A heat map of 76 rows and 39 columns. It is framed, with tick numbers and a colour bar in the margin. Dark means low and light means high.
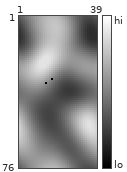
Two lone cells stand out, each far lower than its neighbours. No single row or column stands out from its neighbours. Overall the values sit about 50% of the way up the scale.
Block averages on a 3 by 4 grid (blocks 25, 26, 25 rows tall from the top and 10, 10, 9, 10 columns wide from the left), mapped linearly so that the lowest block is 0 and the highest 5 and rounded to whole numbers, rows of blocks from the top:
2530
2102
3113
